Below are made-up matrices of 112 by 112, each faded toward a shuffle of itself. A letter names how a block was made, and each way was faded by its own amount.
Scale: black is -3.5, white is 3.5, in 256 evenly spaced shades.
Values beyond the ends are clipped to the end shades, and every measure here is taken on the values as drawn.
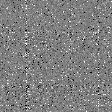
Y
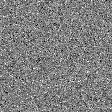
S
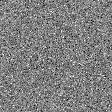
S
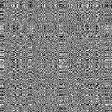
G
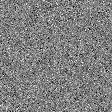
S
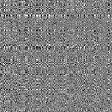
G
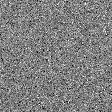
S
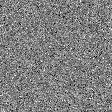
S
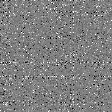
Y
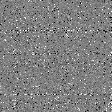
Y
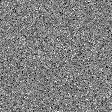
S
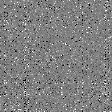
Y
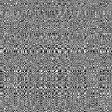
G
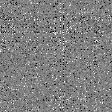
Y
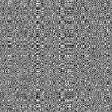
G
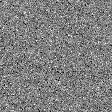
S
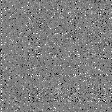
Y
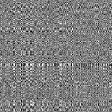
G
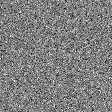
S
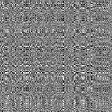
G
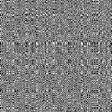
G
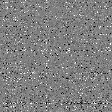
Y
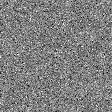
S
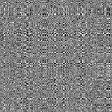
G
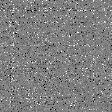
Y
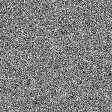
S
